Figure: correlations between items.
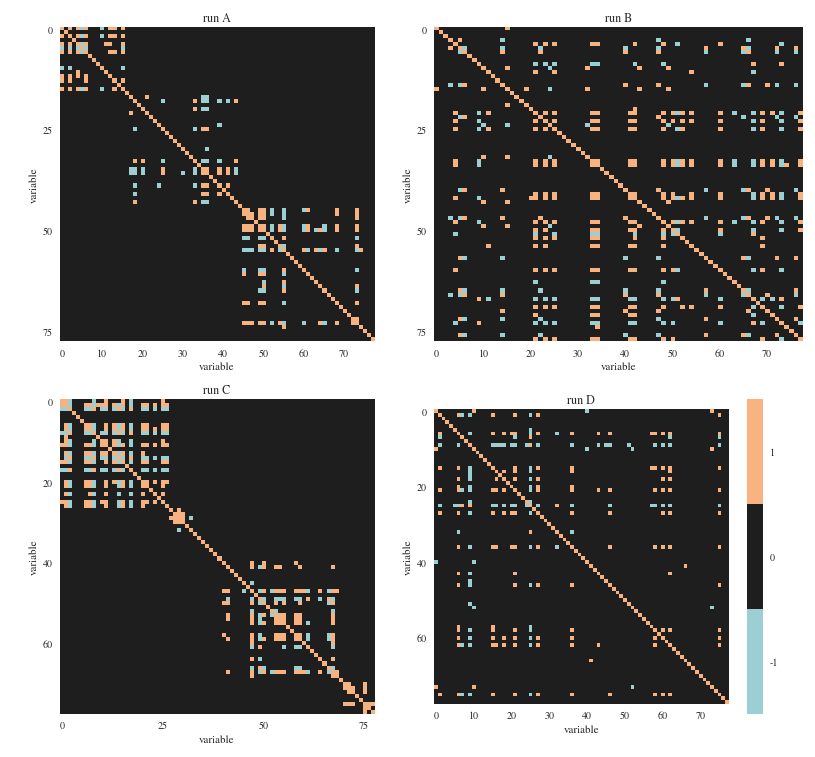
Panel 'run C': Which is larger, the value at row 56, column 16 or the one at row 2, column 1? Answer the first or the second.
the first
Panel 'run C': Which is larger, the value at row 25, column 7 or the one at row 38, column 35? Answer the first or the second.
the first
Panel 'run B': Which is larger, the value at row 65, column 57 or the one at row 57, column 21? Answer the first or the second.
the first
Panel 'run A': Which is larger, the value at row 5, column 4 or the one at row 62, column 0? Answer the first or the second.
the second
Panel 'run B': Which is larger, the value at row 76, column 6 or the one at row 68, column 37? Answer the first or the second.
the second
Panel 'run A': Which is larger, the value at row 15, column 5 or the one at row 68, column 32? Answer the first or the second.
the second
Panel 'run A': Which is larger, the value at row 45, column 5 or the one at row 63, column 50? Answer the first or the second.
the first
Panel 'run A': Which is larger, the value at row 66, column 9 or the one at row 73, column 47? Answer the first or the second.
the second
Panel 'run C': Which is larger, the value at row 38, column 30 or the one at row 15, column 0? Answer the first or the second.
the second
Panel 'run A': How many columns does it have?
78
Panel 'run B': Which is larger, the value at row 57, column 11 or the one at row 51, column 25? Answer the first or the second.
the first
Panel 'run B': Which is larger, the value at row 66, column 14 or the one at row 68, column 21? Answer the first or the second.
the first
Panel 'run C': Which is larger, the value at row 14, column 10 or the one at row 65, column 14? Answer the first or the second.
the second
